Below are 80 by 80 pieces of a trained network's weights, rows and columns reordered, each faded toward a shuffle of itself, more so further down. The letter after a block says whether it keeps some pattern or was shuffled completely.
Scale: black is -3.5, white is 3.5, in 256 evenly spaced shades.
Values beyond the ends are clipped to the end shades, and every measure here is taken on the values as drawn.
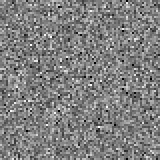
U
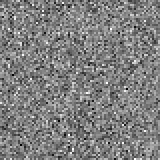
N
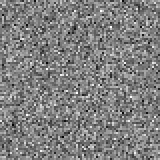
U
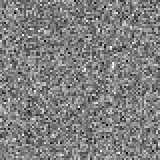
N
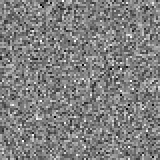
U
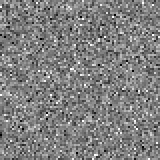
U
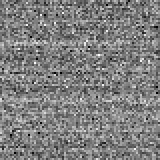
N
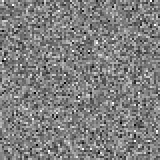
U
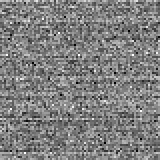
N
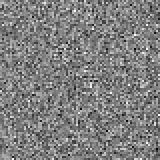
N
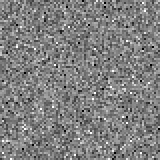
U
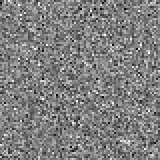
U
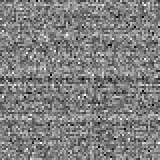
N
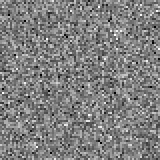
U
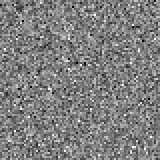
U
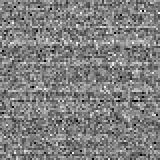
N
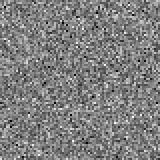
U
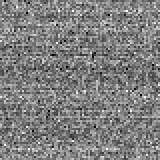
N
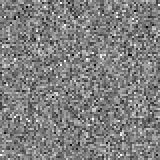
N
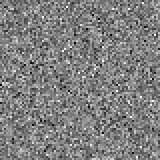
U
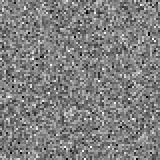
U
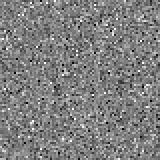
U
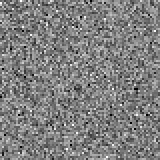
U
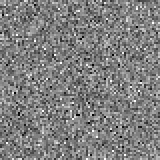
U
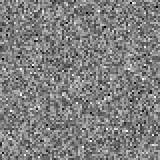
U
